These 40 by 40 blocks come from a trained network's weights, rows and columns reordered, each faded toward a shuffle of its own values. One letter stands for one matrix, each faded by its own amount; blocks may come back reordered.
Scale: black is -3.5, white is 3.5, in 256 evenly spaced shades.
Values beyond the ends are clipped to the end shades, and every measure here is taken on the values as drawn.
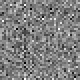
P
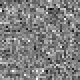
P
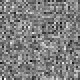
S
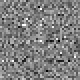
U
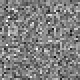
P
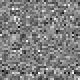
U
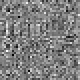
S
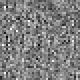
S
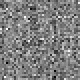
S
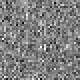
S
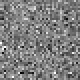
S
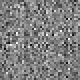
S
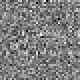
U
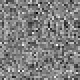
U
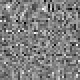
S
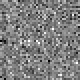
S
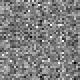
S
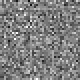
P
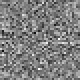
U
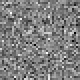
P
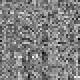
S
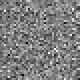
P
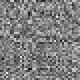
U
